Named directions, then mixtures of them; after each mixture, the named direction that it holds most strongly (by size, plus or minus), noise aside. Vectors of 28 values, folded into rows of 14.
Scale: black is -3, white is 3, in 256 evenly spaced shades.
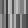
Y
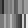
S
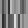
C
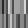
Y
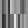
C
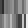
S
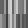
Y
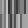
Y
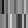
S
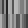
Y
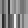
C
